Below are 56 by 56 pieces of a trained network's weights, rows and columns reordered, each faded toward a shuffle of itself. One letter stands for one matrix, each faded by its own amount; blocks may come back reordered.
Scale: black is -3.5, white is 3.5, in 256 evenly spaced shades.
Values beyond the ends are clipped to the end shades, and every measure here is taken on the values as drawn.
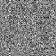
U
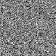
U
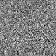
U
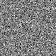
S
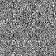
U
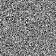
S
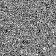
S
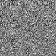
U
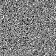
S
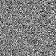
U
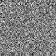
U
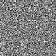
U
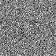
S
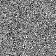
S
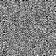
U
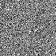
S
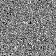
S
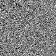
S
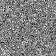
S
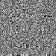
U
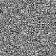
U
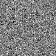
S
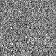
U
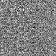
U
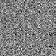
U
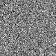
S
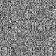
U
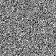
S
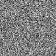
U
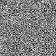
U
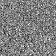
S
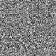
U
